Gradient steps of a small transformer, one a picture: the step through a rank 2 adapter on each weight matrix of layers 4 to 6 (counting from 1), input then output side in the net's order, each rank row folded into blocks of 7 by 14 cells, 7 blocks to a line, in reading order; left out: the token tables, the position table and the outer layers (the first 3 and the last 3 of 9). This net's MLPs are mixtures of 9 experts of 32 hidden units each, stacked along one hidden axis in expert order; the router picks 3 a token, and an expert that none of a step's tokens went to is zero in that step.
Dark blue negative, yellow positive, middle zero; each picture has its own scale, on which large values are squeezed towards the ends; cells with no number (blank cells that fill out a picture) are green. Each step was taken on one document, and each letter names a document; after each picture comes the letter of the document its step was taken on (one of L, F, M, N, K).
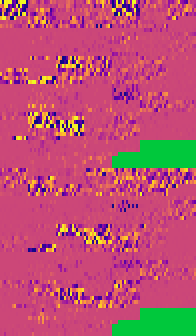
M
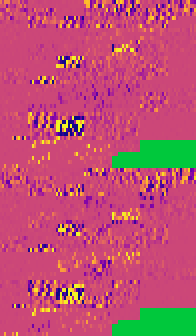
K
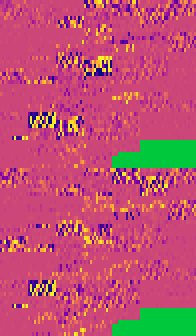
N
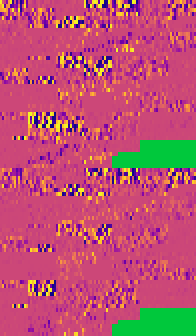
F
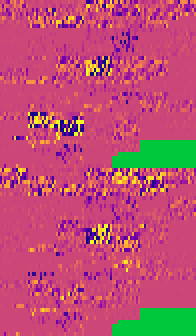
M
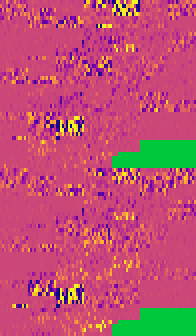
N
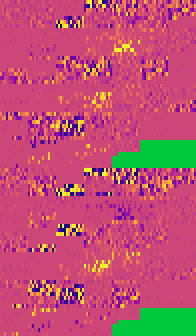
K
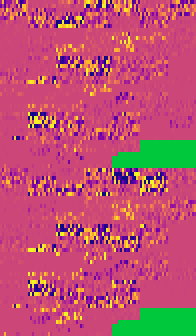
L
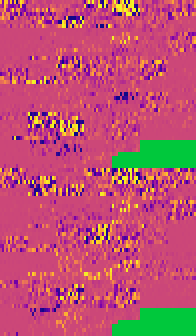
M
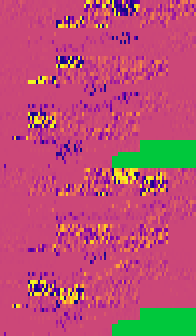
L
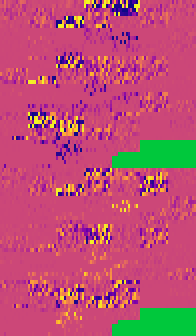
L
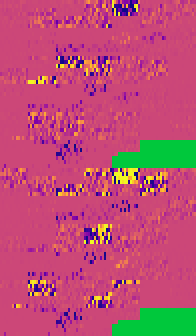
L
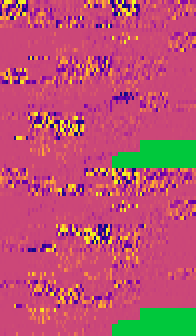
M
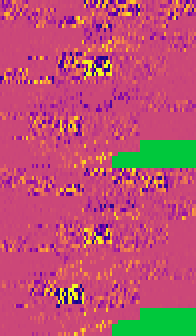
N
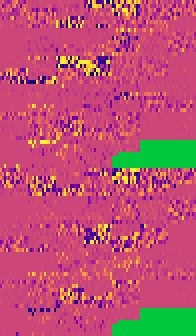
M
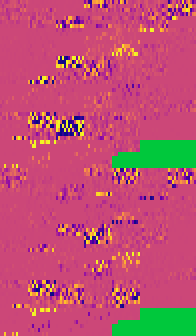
K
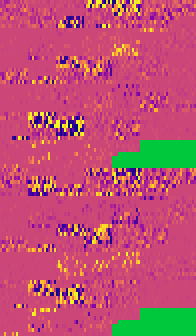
K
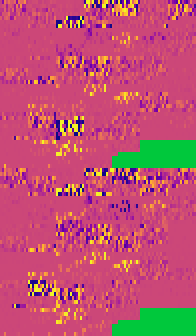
L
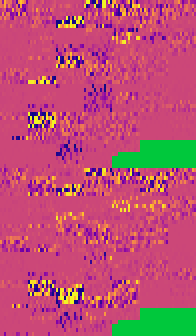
L
